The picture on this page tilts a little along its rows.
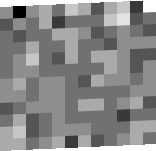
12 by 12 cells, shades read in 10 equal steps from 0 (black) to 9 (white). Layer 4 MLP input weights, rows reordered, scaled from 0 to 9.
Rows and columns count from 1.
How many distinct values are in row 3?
4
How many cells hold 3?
17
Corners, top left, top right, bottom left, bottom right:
5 9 6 4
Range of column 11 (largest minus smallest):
4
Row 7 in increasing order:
3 4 4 4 5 5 5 5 5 5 6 6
